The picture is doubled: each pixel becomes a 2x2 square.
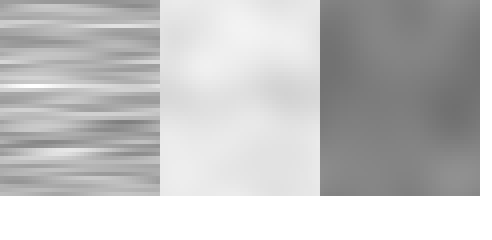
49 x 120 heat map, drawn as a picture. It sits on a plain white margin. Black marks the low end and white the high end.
The table splits into one row of 3 panels. Panel 1,1: high, streaked across. Panel 1,2: very high, smooth, faint in contrast. Panel 1,3: middling, smooth, faint in contrast.
